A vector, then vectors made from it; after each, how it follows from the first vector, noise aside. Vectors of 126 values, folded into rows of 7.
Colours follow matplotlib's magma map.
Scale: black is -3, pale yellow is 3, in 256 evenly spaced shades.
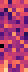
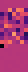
partly zeroed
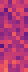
shrunk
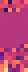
partly zeroed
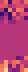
partly zeroed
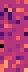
partly zeroed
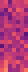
shrunk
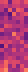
shrunk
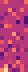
partly zeroed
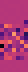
partly zeroed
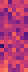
shrunk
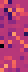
partly zeroed
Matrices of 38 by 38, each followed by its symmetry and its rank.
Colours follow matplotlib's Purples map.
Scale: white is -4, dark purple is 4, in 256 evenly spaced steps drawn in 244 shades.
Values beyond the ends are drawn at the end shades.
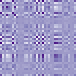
symmetric, rank two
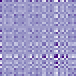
symmetric, rank two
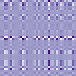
neither, rank one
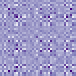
symmetric, rank three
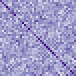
symmetric, full rank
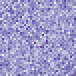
symmetric, full rank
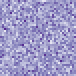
neither, full rank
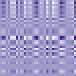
neither, rank one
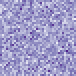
neither, full rank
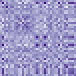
symmetric, rank three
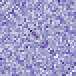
symmetric, full rank
